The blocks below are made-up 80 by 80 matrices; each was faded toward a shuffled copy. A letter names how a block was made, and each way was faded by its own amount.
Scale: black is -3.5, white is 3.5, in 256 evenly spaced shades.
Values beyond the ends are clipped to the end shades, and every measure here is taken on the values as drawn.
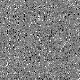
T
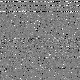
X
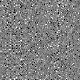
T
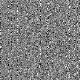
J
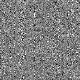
J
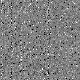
T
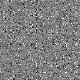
T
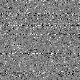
X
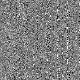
J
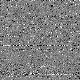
X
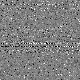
X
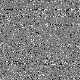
X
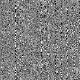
J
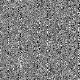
J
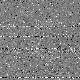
X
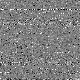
X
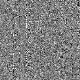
J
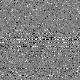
X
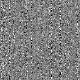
J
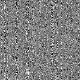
J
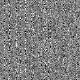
J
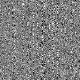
J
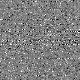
X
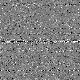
X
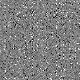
T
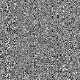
J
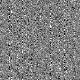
J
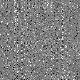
T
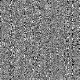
J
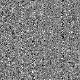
J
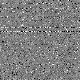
X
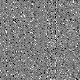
T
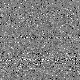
X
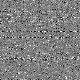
X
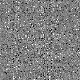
T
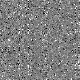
T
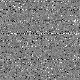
X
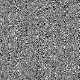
J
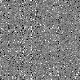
T
